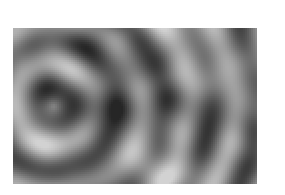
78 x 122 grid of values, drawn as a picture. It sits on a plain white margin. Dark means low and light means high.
There is no overall slope. The centre is the ninth with the lowest average. The texture varies smoothly and slowly. Rings spread out from the middle left.
